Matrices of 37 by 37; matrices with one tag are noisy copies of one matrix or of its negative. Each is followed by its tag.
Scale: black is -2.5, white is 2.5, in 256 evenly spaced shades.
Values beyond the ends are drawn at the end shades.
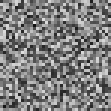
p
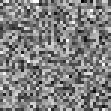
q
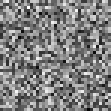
q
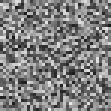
p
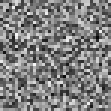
p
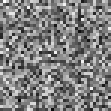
q
